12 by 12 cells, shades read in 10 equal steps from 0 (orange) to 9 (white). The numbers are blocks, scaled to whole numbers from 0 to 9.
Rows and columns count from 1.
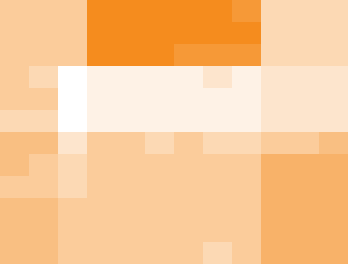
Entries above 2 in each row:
6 6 6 12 12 12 12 12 12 12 12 12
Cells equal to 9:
3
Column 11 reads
6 6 6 7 7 7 5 3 3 3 3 3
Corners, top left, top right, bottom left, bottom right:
5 6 4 3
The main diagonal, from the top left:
5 5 5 8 8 8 5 5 5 3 3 3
